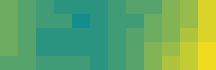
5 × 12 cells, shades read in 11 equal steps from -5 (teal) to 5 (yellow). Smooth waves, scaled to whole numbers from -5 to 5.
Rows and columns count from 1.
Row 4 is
-1 -2 -4 -4 -4 -4 -3 -2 0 1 3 5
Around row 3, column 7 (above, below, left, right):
-3 -3 -4 -2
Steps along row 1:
down down down same same up up same up up up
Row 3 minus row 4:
0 0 0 0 0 0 0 0 -1 -1 -1 -1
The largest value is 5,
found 2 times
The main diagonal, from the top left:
-1 -2 -4 -4 -3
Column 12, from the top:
4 4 4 5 5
